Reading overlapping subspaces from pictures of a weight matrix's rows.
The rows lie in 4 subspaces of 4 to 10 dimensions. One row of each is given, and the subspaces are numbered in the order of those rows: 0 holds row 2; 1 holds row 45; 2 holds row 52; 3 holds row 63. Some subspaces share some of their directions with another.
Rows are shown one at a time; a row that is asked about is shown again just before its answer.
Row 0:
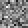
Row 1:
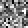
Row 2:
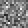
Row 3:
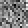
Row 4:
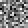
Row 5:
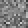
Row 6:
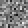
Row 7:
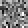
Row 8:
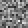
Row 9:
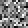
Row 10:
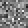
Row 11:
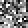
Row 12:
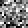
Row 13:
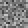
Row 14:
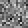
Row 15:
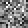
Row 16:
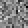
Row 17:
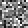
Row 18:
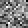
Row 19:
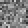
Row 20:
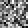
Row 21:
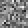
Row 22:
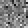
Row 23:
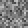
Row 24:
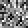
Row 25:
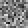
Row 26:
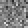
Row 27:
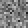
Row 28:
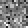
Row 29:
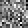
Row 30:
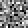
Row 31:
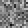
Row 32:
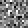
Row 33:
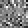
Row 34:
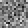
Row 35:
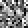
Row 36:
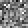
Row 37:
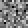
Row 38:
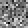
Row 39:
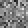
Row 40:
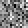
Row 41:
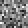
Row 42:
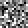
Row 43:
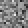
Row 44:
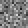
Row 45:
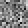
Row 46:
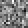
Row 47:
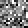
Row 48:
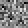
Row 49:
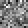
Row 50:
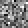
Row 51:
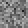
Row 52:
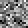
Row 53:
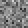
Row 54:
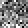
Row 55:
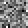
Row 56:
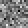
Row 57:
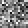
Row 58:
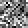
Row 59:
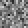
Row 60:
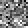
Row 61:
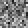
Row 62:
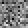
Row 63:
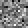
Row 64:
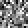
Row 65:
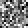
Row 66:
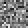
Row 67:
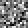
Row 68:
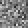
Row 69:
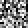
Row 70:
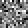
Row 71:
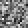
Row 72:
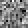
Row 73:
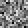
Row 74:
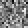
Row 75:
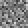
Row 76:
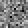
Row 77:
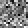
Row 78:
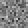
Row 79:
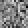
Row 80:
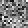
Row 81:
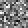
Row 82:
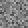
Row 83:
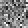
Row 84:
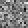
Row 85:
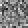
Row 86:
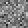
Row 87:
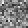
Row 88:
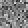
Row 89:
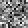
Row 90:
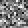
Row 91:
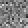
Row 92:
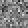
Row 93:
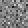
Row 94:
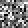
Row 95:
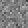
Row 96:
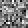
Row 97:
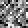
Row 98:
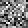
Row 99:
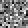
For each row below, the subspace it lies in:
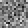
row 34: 0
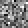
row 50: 1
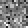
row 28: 2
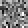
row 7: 3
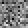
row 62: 3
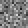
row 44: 0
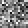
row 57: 3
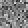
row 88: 1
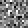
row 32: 3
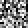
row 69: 3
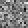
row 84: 1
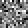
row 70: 3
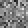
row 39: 3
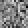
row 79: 3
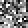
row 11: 3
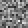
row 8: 3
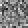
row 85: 3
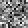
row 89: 0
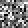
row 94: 1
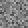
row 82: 0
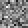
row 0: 3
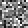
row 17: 3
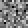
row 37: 3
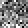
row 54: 3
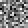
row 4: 0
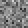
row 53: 0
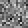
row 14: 1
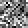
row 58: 0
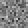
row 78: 3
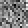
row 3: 1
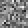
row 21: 2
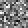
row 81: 0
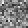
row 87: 3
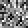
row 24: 1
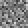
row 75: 1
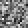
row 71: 2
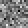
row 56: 3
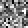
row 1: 0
